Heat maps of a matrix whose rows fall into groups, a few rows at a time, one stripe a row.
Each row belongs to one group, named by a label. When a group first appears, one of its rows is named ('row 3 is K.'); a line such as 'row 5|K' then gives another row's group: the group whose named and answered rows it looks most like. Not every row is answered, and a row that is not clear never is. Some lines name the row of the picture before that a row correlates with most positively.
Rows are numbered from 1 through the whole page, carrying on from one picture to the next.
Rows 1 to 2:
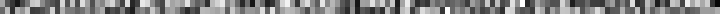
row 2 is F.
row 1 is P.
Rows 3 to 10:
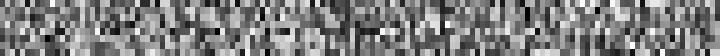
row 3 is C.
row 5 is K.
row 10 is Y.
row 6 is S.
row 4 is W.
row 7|C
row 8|P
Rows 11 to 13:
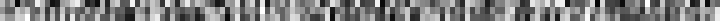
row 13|S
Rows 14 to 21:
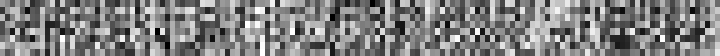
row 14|F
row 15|Y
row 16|F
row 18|C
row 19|Y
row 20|S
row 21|F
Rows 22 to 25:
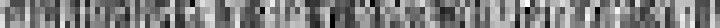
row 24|W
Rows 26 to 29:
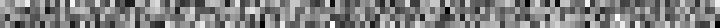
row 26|S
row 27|Y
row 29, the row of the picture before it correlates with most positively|22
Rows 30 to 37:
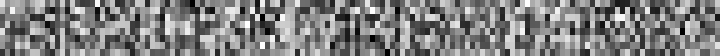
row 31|Y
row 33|P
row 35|F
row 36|F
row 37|P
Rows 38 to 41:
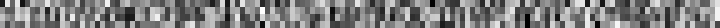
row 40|S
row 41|W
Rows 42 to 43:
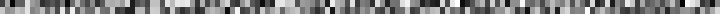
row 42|P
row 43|S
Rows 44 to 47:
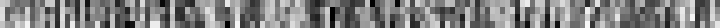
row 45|W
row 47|S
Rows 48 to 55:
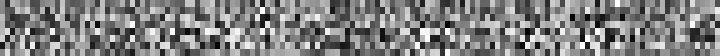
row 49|F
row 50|P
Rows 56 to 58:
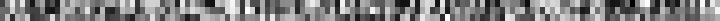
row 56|Y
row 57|Y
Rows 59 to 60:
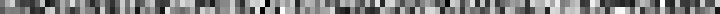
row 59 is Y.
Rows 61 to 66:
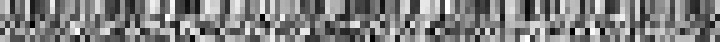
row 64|Y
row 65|C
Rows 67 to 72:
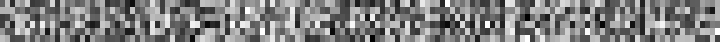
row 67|F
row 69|F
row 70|C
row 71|F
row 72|W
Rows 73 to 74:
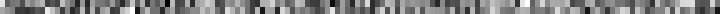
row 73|W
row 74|K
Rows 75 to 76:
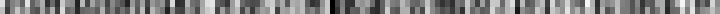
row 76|F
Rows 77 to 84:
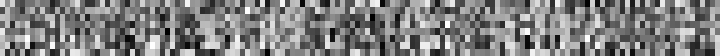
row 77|Y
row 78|C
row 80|F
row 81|W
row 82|S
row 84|Y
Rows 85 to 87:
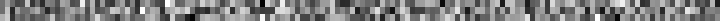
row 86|P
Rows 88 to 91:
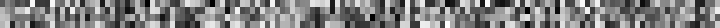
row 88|C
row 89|S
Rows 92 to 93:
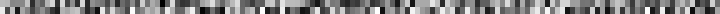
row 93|Y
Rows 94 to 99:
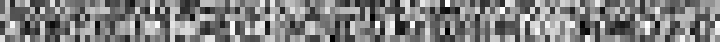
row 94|F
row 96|W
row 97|Y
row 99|W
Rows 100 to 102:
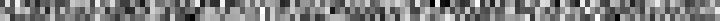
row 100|C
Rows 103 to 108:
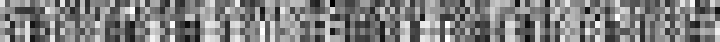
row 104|K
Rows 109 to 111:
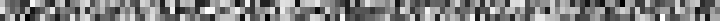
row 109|P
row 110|K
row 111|Y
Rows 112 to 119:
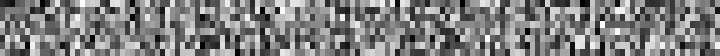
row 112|P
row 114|P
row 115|Y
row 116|W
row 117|C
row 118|C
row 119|P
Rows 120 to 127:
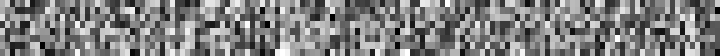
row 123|C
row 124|P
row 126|P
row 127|P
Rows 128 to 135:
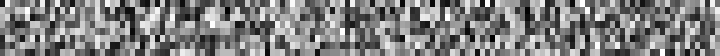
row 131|P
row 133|C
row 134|C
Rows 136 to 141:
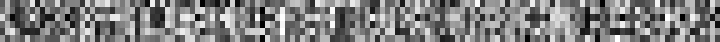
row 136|C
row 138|P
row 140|Y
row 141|W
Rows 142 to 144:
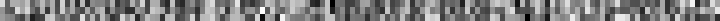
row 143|F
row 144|K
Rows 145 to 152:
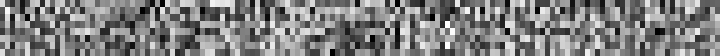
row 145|P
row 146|C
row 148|F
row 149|P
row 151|F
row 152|W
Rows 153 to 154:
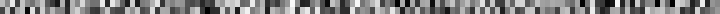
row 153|Y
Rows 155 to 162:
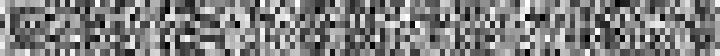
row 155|S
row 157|P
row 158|C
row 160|Y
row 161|K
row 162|S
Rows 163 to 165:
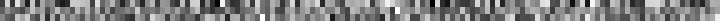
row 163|C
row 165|F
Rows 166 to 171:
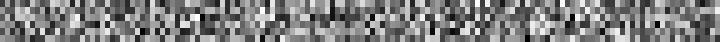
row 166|C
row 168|C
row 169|Y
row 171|K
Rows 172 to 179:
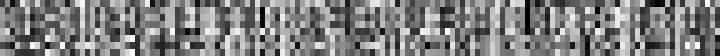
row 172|P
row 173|W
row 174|K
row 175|W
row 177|K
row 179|K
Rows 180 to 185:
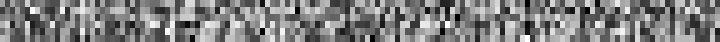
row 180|W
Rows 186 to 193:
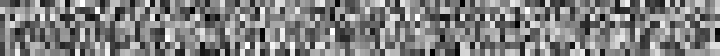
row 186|P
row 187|S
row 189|Y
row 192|C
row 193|C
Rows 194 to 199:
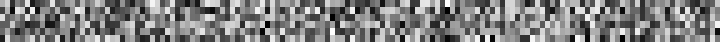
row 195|C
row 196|W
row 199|C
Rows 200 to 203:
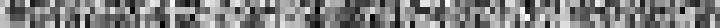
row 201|P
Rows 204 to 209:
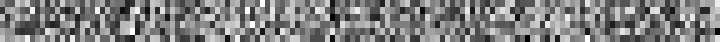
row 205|C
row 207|Y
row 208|K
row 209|S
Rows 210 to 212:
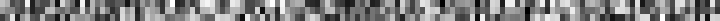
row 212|Y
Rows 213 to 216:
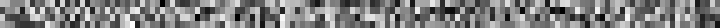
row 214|C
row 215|P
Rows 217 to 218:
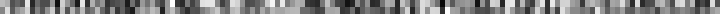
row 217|W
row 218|S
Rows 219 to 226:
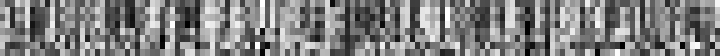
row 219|F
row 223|K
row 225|P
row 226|W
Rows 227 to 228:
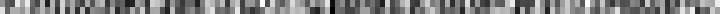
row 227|F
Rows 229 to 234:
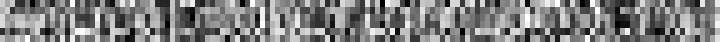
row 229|Y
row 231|S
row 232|S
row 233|P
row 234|S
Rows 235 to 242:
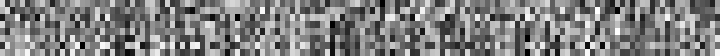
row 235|Y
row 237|C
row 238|W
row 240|S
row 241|C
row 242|S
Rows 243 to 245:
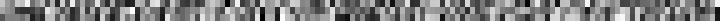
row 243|S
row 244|K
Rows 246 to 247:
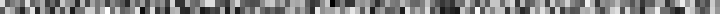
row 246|W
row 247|C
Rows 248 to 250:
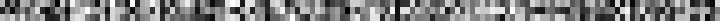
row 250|Y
